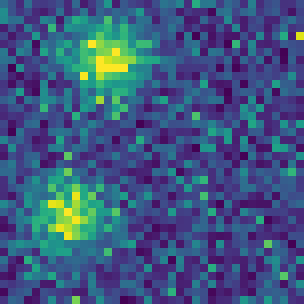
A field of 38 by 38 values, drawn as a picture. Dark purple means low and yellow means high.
Two bumps rise from the field. No single row or column stands out from its neighbours. The halves do not mirror each other. On average the colour sits 30% of the way up the scale. Most values sit low, with a long tail of high ones.
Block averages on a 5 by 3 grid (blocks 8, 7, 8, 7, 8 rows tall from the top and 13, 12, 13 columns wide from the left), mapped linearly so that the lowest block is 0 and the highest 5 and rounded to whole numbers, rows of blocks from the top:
230 / 220 / 101 / 510 / 100
